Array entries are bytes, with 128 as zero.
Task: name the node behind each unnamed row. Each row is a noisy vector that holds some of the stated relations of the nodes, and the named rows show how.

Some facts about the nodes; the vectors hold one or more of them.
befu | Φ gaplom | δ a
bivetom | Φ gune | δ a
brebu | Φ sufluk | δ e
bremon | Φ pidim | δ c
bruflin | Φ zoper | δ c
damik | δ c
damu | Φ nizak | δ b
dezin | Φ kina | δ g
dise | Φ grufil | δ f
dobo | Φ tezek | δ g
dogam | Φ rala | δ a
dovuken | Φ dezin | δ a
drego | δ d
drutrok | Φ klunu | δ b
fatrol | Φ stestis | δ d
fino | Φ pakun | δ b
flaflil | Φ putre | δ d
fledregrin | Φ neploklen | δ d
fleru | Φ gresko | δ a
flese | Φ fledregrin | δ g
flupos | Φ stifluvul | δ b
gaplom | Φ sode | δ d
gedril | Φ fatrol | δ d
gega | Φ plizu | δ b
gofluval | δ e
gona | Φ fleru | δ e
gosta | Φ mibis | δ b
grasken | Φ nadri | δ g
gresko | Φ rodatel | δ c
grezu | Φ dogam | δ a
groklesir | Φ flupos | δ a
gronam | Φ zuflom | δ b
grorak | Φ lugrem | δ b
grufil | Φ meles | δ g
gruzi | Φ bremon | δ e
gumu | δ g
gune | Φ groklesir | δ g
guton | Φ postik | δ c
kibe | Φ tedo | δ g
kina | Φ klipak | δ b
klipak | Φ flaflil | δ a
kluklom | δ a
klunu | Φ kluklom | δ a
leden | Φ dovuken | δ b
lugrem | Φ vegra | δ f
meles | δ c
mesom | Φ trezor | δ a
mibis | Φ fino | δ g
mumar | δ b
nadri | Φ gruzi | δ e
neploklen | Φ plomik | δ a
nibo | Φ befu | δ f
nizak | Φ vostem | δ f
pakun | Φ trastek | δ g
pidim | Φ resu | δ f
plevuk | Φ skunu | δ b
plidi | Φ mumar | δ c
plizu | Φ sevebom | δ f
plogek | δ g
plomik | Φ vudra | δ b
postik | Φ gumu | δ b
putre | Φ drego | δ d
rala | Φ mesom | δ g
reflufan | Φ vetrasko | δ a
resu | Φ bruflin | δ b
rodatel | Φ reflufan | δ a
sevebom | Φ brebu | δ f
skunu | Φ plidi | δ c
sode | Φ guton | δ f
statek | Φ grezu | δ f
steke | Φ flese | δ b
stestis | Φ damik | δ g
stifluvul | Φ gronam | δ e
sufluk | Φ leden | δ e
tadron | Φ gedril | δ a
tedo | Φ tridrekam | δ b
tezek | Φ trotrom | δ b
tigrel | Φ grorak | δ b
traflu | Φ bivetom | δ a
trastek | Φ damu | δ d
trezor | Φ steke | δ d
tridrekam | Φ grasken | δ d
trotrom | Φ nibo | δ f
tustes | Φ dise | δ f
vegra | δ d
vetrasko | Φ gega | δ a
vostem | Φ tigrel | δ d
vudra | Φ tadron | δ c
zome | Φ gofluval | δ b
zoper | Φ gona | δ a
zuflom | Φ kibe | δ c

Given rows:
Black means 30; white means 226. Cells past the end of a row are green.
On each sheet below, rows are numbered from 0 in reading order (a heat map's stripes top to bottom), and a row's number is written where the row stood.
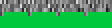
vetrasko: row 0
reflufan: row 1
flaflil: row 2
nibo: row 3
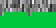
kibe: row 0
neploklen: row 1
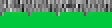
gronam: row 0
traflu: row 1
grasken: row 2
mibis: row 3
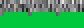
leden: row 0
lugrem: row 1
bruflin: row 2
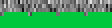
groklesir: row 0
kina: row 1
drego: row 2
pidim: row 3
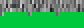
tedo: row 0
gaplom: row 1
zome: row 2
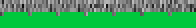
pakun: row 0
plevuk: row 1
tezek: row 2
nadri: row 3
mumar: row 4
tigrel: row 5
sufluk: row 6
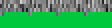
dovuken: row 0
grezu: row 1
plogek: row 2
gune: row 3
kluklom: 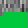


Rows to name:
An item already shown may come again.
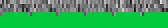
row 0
sufluk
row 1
putre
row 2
dobo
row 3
gosta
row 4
gronam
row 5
klipak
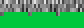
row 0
zoper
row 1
bruflin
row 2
vetrasko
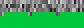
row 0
nadri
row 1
klipak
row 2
fleru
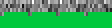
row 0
gruzi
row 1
tadron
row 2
vudra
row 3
dezin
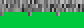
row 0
postik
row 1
sevebom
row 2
gruzi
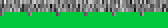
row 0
neploklen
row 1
bremon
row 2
vostem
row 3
gona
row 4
stifluvul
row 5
plizu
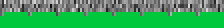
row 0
fledregrin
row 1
bremon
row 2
rodatel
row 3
guton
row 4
brebu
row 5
dobo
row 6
tridrekam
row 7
zuflom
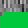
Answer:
bivetom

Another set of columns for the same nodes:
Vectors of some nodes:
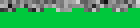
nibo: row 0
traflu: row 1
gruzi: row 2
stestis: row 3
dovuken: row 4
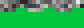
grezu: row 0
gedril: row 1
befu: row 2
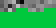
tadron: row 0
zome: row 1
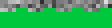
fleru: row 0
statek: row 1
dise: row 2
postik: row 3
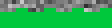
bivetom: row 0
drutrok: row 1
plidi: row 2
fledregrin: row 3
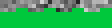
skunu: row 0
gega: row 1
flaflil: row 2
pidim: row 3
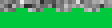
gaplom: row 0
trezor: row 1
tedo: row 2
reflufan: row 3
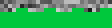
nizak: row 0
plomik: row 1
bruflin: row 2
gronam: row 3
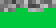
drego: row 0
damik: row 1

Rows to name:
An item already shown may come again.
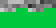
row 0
bruflin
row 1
flese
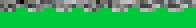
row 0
neploklen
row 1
fledregrin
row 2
gresko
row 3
dogam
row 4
gona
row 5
gedril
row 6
fatrol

